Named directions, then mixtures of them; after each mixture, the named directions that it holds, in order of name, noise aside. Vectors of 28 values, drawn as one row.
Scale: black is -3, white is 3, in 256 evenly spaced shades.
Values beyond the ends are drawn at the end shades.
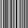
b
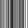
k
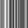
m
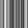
k, m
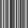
b, k, m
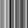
m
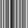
b, k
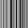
b, k, m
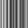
b, k, m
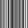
k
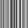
b, k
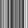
k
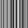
b, k, m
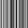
b, k, m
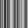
b, k, m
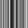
b, k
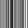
k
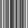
b, k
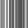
m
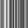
m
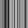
m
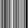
k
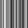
b, k, m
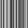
b, k, m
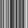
b, k, m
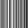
k, m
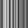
b, k, m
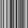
b, k, m
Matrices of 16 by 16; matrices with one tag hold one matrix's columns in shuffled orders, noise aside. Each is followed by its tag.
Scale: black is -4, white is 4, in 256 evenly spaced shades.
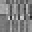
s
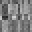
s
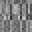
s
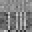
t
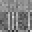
t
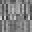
s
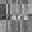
s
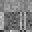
t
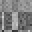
t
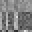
t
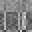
t
